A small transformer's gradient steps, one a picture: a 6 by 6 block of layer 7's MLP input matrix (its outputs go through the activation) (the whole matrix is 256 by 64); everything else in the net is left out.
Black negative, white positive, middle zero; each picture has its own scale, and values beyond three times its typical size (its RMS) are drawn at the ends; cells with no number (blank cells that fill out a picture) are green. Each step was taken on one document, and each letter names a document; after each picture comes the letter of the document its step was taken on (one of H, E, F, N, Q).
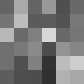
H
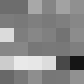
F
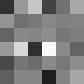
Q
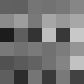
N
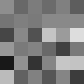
H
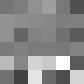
H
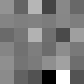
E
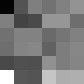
N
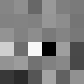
N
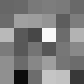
E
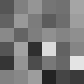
H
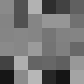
N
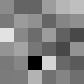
F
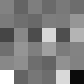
E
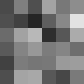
E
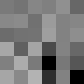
N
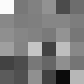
Q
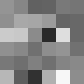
E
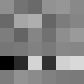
F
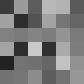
Q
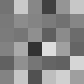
Q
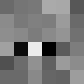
Q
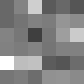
F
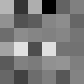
Q
